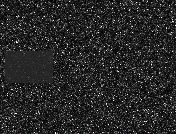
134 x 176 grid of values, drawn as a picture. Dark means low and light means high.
Odd patch: calmer, in the middle left. Calmest part: middle left. Slope: none. Odd rows or columns: none. Grain: fine. Histogram: skewed, a long tail of high values. Mirror symmetry: none.
